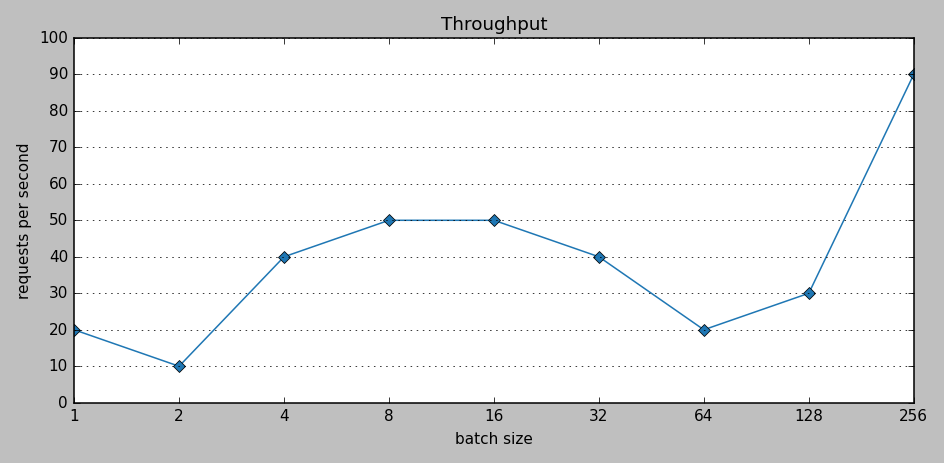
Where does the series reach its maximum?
256
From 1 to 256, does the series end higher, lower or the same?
higher
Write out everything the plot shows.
Title: Throughput
x-axis: batch size, ticks 1 2 4 8 16 32 64 128 256
y-axis: requests per second, ticks 0 10 20 30 40 50 60 70 80 90 100
Values:
20 10 40 50 50 40 20 30 90
